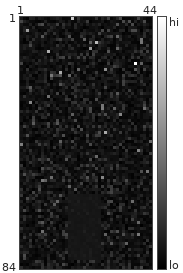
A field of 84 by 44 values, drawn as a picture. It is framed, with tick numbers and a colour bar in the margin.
The bottom middle is the calmest part. There is no overall slope. Fine speckle covers the field. No regular stripes run through it. No row or column stands out. On average the colour sits 10% of the way up the scale. An odd patch, calmer than its surroundings, sits in the bottom middle. The values are skewed, with a long tail toward high values.
